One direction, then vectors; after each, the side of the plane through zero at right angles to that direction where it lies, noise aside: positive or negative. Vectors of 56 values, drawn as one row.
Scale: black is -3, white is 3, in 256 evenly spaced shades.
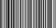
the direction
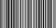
positive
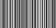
negative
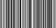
positive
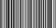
positive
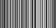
negative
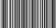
negative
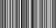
negative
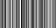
negative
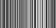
negative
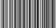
negative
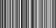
negative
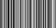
positive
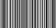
negative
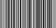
positive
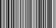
positive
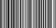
positive
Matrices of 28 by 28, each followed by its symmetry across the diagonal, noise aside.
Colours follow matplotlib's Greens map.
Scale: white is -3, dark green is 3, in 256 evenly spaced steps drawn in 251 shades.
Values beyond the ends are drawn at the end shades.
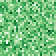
neither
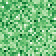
symmetric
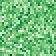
neither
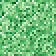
symmetric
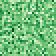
antisymmetric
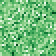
symmetric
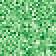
antisymmetric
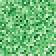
symmetric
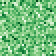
antisymmetric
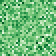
symmetric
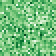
antisymmetric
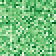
antisymmetric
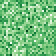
symmetric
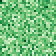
neither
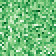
neither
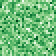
neither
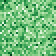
neither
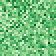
antisymmetric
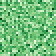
antisymmetric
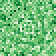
symmetric
